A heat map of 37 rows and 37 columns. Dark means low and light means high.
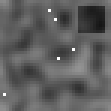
Five lone cells stand out, each far higher than its neighbours. The halves do not mirror each other. On average the colour sits 40% of the way up the scale. An odd patch, lower than its surroundings, sits in the top right.
